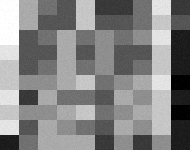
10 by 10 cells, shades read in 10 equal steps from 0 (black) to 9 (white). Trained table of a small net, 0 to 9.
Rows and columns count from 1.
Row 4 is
8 3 3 6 3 5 3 3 7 1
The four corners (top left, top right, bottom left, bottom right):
9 2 1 1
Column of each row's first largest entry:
1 1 1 1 1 9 1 1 1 3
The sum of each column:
73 40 46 51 53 36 42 44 71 11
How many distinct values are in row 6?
6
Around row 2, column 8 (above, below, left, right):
4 5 3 7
